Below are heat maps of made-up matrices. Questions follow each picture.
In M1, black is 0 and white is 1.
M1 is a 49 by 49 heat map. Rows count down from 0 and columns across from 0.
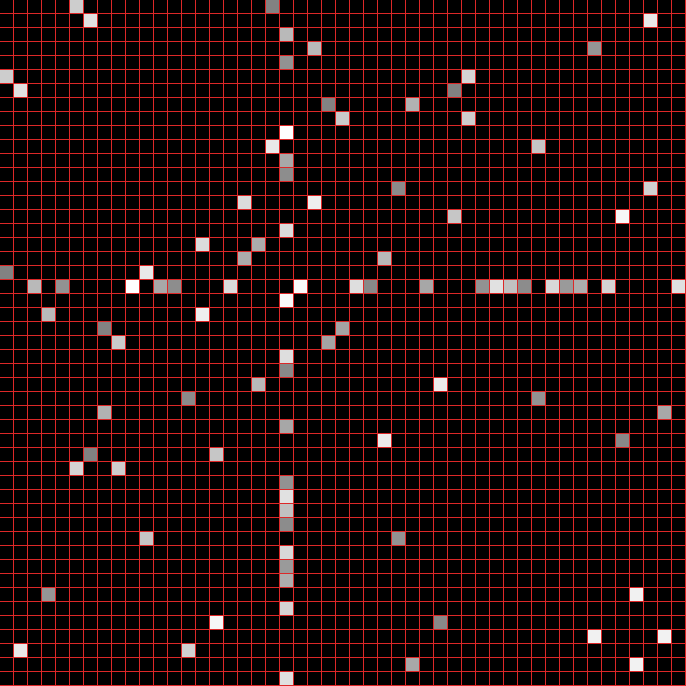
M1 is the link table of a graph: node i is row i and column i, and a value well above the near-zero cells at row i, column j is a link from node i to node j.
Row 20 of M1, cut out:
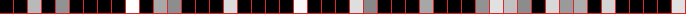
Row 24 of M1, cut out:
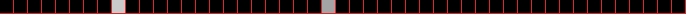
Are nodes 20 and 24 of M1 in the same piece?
no
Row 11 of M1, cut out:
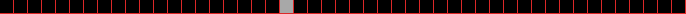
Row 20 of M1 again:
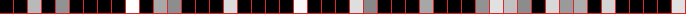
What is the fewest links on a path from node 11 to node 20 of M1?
1
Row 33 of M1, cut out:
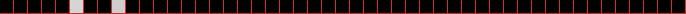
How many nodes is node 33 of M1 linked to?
2
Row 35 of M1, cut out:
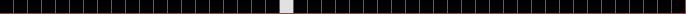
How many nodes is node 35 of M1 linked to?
1
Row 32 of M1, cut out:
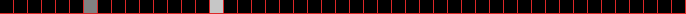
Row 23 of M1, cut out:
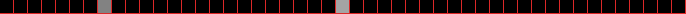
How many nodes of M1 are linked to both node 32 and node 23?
0
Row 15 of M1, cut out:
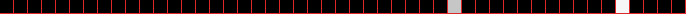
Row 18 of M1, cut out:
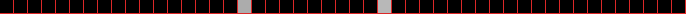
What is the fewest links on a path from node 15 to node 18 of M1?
4
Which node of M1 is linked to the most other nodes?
node 20
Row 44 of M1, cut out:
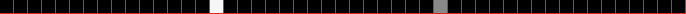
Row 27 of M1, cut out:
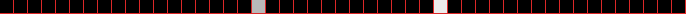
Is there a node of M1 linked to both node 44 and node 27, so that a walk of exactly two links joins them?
yes
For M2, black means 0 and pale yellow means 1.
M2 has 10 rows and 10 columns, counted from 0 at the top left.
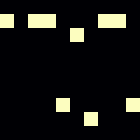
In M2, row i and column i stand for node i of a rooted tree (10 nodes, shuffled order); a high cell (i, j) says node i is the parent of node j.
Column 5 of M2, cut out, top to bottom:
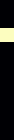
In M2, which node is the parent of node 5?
2
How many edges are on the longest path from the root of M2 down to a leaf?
2
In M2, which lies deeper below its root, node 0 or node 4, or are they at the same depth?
node 4
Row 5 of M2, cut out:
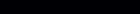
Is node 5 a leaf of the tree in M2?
yes
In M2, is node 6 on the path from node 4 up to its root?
no
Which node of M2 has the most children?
1
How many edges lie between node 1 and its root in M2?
0
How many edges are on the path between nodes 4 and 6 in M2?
4
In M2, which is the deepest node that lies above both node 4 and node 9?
7
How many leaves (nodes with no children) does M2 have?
6
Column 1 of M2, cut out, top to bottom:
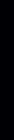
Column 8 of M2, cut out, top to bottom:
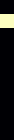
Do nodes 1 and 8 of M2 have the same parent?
no
